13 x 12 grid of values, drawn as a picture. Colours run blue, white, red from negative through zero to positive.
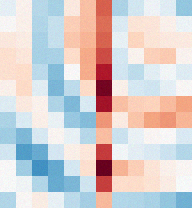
Rings spread out from the top right. Column 7 differs from the columns beside it. The ninth with the lowest average is the bottom left.
